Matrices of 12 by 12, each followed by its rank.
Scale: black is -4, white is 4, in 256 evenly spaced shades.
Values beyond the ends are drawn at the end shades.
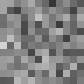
full rank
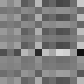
one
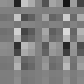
one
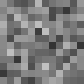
full rank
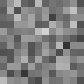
full rank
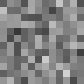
full rank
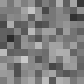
full rank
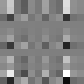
one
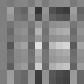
one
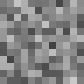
full rank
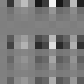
one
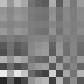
one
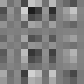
one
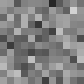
full rank
